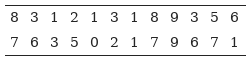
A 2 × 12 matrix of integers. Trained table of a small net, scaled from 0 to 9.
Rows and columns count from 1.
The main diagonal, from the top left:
8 6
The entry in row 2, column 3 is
3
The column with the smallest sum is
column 5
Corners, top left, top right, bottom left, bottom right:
8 6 7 1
